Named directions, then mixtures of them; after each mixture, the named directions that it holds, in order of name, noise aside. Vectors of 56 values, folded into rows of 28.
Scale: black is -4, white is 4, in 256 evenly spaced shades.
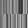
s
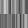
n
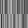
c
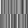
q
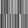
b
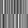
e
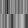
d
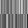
b, c, s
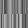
c, n, q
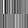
c, d, e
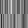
c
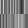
e, q, s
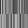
b, c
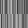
c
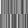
q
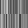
b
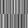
e, q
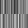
b, e, n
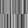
d, e, q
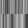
d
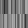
n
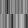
d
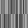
c, d, e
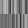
n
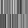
b, e, n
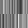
e, n, s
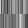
b, d, q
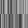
c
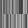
s
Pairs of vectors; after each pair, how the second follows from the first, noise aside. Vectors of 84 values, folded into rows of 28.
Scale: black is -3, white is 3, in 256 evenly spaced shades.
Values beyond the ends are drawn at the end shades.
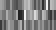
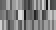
negated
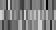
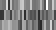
negated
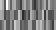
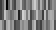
negated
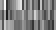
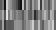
negated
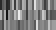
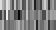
negated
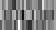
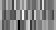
sign-scrambled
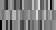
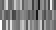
negated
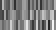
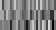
negated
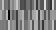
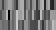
sign-scrambled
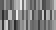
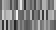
sign-scrambled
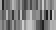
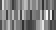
negated
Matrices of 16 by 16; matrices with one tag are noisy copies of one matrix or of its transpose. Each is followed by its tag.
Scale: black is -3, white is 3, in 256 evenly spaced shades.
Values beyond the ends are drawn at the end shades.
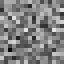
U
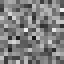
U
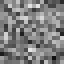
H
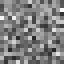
U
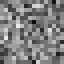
H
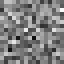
U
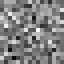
U
